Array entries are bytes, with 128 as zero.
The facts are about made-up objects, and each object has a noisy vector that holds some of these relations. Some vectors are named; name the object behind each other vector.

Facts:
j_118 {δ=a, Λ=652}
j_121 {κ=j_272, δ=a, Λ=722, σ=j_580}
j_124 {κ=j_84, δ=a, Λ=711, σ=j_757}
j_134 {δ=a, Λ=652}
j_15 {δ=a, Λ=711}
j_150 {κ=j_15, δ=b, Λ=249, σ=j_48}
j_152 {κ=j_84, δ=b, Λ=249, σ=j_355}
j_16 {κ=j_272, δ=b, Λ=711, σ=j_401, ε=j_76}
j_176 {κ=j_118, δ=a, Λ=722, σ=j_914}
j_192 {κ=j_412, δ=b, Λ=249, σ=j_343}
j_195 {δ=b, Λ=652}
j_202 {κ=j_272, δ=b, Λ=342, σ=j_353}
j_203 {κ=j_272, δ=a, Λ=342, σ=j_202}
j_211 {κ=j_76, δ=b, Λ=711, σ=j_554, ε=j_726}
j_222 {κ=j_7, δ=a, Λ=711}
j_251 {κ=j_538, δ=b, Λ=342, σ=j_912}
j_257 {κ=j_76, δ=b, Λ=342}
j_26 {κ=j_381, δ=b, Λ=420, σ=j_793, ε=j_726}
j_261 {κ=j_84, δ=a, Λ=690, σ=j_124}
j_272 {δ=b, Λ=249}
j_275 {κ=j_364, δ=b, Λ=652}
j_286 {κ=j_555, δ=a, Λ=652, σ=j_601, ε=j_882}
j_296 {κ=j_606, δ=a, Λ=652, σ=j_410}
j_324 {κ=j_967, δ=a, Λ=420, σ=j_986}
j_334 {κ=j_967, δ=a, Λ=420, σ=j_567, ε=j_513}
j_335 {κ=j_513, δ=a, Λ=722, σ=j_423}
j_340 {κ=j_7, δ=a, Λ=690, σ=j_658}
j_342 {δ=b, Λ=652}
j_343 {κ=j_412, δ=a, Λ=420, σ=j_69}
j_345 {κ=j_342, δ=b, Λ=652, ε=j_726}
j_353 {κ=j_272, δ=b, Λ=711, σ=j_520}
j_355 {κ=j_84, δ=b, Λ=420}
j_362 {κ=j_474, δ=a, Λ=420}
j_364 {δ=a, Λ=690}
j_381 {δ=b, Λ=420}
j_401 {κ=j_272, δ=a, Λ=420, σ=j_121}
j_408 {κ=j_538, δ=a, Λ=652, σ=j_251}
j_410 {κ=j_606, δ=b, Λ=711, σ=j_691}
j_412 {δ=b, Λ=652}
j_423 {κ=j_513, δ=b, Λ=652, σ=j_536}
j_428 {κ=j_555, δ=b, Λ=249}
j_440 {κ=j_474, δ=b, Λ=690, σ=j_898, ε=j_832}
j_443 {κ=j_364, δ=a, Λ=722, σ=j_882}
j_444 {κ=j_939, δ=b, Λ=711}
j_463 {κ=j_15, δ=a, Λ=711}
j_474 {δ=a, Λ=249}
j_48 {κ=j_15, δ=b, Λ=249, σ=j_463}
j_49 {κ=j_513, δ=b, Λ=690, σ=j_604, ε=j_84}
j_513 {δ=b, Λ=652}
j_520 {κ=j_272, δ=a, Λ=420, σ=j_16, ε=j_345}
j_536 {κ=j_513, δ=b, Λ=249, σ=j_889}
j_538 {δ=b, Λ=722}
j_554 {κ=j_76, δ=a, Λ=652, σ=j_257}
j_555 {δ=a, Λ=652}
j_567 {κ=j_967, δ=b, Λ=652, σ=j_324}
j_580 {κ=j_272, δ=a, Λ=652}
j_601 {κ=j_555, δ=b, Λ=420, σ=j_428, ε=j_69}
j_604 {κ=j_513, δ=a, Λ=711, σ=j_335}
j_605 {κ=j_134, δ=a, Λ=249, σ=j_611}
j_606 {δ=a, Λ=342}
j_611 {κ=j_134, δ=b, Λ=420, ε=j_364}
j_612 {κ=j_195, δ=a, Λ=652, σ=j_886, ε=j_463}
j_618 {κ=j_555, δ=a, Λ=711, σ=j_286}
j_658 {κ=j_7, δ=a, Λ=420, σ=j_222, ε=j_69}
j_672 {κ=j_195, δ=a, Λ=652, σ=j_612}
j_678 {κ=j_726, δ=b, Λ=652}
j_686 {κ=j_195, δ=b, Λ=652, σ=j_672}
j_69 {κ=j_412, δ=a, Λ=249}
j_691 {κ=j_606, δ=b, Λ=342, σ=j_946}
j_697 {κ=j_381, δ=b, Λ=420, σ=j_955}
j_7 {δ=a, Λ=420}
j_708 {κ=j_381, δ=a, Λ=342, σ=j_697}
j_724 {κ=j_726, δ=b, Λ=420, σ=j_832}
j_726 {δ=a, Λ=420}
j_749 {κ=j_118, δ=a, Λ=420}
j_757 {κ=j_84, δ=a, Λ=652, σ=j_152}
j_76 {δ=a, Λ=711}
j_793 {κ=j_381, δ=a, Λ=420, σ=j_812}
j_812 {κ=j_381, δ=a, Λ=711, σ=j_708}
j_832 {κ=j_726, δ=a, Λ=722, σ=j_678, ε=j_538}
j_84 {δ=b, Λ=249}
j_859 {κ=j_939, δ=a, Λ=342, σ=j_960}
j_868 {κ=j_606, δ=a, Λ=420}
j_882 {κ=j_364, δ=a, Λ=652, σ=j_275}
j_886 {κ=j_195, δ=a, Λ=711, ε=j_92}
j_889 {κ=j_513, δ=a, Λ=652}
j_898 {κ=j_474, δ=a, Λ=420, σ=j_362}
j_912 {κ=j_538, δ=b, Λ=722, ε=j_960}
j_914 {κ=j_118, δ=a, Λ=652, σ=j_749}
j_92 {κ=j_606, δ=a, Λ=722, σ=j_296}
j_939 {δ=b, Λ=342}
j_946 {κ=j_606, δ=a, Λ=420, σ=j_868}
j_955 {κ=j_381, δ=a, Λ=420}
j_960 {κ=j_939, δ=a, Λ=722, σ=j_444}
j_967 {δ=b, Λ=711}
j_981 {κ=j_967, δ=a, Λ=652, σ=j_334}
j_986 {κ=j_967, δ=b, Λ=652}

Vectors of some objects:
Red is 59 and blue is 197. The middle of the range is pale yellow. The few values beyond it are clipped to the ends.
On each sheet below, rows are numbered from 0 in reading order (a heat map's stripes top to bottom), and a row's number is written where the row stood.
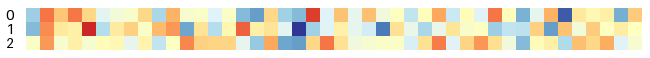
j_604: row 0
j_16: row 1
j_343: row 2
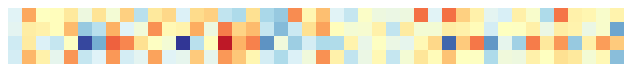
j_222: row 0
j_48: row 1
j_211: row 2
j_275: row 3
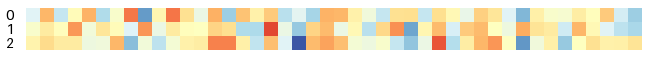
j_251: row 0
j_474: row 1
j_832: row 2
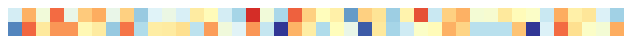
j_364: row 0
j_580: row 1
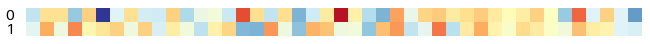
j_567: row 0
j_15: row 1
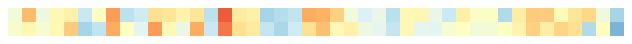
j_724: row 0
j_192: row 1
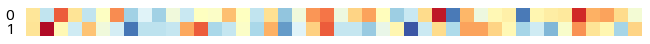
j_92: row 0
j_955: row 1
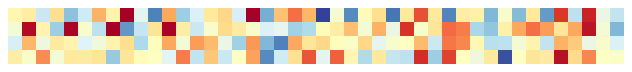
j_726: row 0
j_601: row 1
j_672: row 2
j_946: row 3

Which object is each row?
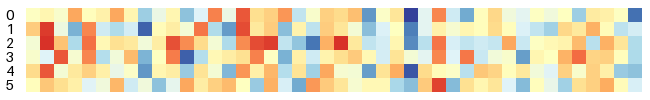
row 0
j_538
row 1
j_697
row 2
j_355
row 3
j_410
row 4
j_381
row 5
j_960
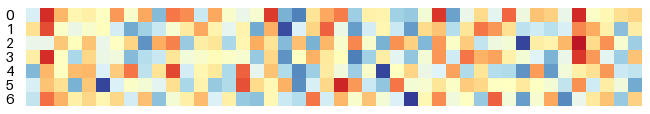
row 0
j_261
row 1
j_793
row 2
j_691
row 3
j_812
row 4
j_202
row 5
j_986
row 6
j_335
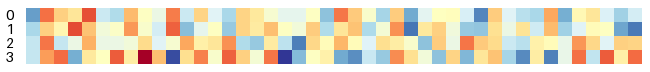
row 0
j_423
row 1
j_513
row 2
j_886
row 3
j_520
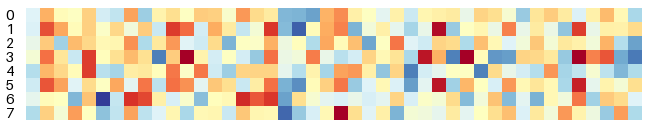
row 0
j_611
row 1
j_124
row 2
j_939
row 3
j_69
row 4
j_536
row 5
j_757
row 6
j_345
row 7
j_440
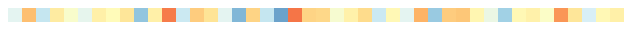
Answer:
j_618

